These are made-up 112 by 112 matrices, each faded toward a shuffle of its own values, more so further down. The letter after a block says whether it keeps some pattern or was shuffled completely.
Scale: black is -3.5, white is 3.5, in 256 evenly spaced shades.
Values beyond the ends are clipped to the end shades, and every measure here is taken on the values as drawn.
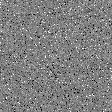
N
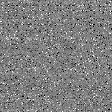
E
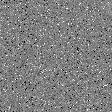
N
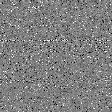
E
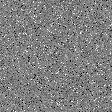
N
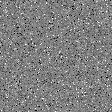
N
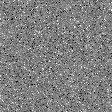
N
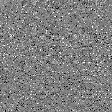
E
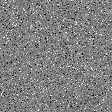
N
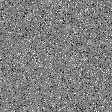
N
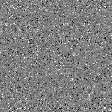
E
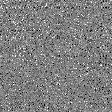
E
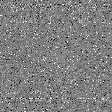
E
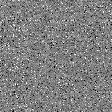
E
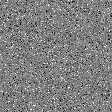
N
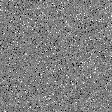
N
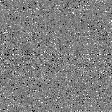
E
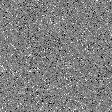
N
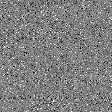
E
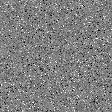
N
